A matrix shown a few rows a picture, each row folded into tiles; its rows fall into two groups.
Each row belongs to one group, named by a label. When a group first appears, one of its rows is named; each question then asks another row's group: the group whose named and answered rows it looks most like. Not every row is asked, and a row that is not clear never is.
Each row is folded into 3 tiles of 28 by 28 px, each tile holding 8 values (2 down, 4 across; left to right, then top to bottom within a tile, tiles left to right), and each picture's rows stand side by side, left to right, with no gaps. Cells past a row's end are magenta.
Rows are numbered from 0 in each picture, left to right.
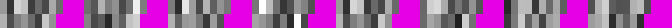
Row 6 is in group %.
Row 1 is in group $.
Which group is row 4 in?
$
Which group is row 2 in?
$
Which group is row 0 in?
$
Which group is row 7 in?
%
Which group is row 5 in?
%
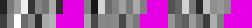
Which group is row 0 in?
%
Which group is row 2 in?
$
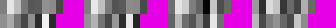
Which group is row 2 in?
%
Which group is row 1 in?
%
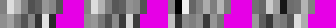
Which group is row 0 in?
%
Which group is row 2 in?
$
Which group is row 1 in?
%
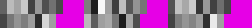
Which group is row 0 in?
%
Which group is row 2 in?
%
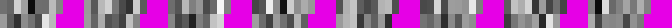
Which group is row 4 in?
%
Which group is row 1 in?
$
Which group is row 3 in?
$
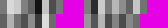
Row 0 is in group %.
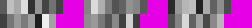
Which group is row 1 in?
%
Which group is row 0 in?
%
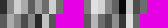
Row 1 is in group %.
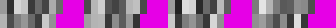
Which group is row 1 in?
%
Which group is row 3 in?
%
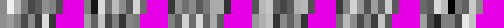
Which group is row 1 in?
$
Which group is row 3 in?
%
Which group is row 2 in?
%
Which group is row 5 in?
$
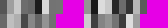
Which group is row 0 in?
%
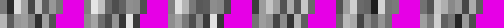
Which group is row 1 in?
%
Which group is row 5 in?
$
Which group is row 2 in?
%
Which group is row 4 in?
%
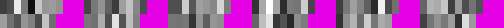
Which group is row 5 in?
%
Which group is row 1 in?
%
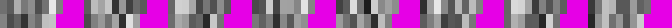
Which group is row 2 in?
%
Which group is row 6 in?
%
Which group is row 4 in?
$
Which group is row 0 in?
$
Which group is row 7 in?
%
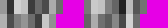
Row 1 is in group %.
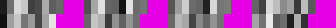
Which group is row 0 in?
%
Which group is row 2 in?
%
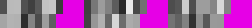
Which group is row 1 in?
%
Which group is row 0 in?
%
